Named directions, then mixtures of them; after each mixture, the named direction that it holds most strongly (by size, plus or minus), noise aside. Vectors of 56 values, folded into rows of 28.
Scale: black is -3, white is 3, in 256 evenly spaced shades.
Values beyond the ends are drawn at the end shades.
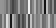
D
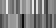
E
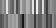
E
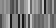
D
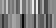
E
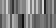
E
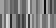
D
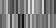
D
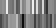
E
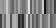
D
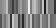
D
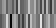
D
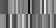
D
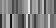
D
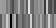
D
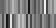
D
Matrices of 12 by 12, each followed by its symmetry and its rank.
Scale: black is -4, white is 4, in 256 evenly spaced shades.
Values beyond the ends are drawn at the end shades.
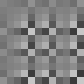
symmetric, rank one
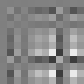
symmetric, rank one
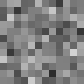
antisymmetric, full rank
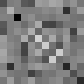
symmetric, full rank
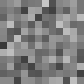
antisymmetric, full rank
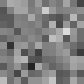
antisymmetric, full rank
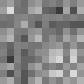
symmetric, rank two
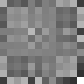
symmetric, rank two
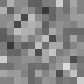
symmetric, full rank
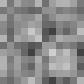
symmetric, rank two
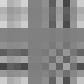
symmetric, rank one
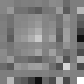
symmetric, rank two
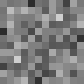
symmetric, full rank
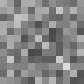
symmetric, full rank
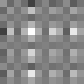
symmetric, rank one
